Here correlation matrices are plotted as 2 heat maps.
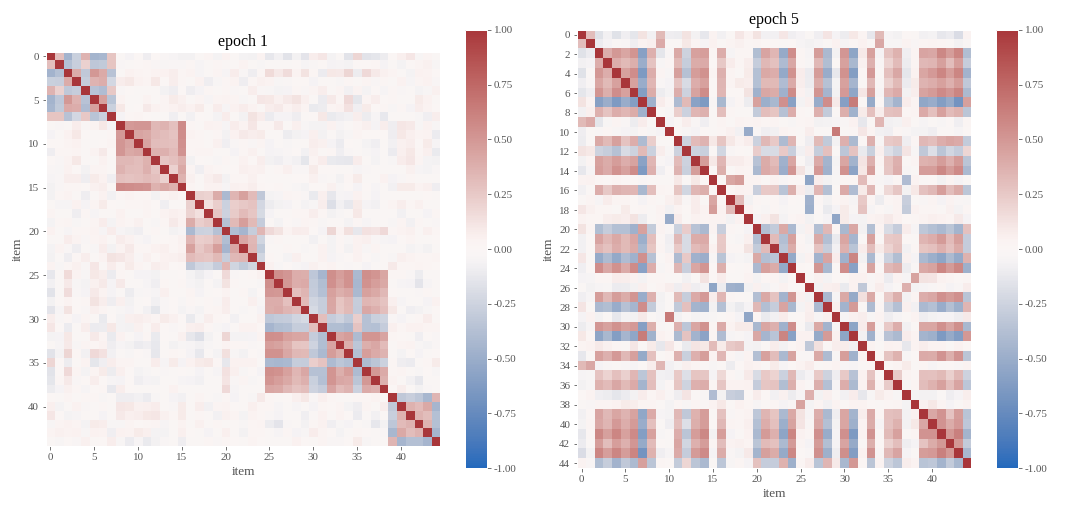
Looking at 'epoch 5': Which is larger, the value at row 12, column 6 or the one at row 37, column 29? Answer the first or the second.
the second
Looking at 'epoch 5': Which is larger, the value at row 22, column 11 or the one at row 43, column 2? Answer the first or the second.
the second
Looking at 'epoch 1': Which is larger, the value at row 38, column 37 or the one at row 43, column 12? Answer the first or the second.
the first
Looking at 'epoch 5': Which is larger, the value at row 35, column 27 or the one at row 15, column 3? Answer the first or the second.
the first
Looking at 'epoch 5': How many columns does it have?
45
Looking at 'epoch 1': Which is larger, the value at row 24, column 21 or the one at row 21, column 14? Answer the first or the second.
the second
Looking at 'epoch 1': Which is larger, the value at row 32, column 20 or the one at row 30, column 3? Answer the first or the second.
the first
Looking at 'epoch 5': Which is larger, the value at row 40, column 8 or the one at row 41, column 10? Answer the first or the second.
the first
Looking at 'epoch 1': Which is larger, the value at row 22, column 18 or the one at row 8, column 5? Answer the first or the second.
the first
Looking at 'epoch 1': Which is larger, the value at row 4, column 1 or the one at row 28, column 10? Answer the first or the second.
the first
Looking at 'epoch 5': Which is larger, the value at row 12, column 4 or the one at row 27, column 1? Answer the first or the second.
the second
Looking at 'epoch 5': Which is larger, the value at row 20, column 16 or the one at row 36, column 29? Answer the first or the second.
the second
